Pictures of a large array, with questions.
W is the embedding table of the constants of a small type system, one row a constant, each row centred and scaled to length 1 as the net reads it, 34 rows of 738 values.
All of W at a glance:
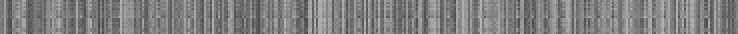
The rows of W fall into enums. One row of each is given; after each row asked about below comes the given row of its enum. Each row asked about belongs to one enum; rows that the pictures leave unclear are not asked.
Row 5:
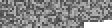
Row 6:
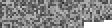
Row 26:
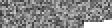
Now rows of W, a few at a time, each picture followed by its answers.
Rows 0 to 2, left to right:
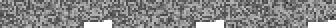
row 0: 5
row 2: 6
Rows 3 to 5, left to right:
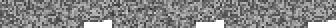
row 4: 26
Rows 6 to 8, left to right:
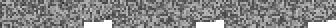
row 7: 5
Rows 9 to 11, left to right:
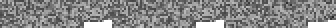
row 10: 5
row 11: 6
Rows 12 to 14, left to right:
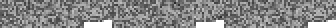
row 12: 5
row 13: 6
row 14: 5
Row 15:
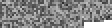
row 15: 6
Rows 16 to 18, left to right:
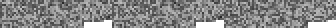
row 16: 6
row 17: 6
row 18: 5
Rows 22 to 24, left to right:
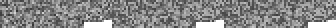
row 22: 26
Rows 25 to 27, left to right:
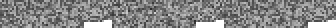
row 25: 5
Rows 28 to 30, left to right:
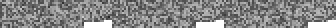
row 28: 6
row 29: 5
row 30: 5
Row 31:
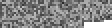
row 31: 6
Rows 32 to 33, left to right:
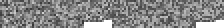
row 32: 26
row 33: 5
